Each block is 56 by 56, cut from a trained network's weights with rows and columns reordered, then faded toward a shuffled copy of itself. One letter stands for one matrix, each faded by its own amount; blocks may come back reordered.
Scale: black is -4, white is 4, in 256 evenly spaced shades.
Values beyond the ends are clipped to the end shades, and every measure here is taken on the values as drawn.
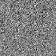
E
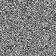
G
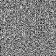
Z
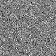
G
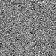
Z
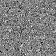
G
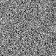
Z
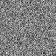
Z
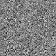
E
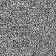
Z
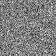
G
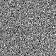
G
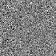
E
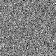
G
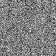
Z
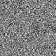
Z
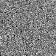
G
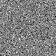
G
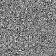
G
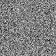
Z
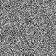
Z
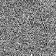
E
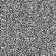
Z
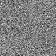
Z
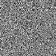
E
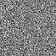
E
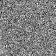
G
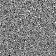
G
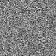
Z
